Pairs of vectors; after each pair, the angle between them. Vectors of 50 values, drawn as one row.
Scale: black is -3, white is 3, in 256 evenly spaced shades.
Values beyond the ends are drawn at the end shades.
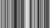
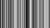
nearly opposite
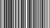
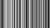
nearly opposite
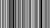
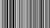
partly aligned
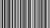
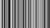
partly aligned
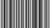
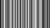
nearly opposite
